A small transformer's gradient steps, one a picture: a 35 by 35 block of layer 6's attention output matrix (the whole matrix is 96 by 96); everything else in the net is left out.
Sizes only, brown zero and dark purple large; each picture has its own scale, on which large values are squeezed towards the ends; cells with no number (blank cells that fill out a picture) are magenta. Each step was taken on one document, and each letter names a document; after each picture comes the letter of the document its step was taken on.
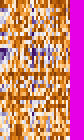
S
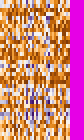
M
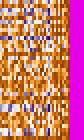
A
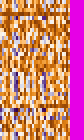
M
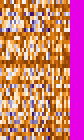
A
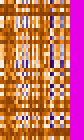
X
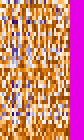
S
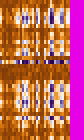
X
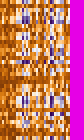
X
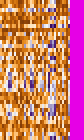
A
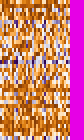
M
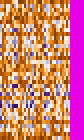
S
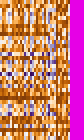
A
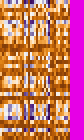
A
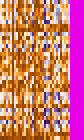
M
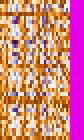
M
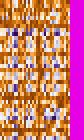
S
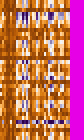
X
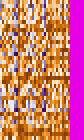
M
